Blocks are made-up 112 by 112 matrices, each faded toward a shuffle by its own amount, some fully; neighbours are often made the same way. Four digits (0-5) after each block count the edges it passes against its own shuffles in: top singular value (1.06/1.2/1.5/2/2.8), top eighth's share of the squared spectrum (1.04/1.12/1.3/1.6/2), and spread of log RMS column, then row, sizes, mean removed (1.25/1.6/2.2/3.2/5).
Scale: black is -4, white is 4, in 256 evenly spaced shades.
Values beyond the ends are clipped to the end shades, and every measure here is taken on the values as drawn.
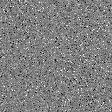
2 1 0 0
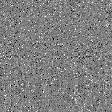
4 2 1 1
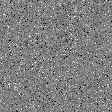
2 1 0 0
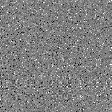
4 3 1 1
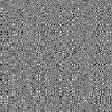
5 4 3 3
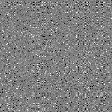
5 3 2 2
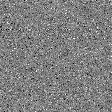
0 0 0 1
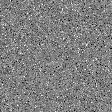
0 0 0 0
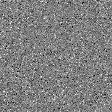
0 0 0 2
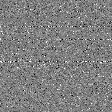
2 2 0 2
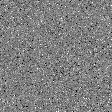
0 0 0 0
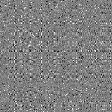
5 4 3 3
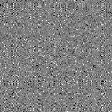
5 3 2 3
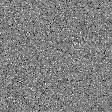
0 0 0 0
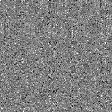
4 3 2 1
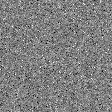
0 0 0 0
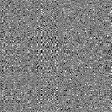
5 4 3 2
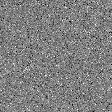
3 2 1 1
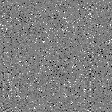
3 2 1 1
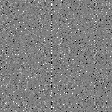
4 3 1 0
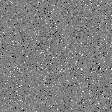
3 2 1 1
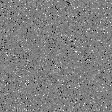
2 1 0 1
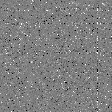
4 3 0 1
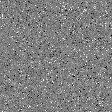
3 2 0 0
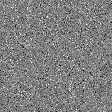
3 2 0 0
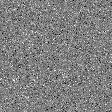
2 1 0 0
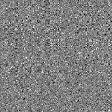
4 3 2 2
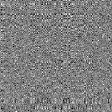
5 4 3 3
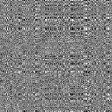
5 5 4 4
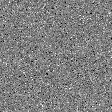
0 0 0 0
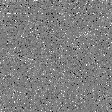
3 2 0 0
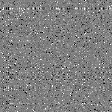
4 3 2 2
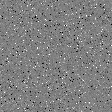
0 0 0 0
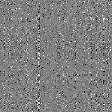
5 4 3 2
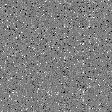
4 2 1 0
